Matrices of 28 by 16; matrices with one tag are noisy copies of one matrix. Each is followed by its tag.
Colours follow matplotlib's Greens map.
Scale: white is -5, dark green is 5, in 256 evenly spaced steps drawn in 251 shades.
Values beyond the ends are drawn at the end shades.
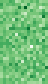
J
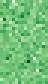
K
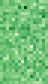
J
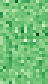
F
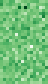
J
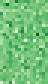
F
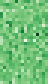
F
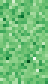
K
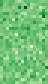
J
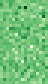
J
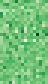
F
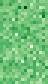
J
